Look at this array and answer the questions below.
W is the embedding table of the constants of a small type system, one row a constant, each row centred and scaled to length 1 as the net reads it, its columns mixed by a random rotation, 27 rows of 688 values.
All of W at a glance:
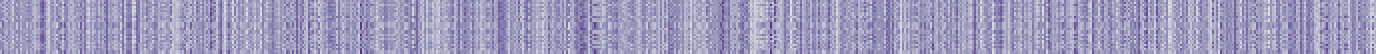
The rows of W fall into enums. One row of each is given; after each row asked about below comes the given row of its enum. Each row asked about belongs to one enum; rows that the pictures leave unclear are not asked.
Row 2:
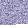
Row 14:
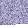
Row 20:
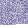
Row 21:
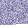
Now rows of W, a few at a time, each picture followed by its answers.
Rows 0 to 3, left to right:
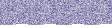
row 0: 21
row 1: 20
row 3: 20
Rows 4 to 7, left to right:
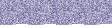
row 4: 21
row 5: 20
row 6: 21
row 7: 21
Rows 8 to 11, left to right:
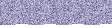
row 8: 14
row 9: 20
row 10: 21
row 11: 2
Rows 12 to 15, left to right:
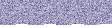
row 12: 2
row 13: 2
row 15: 21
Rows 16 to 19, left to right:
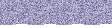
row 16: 21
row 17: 2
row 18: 20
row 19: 2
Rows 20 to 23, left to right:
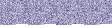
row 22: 14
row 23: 21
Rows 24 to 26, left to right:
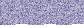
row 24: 14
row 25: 2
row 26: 2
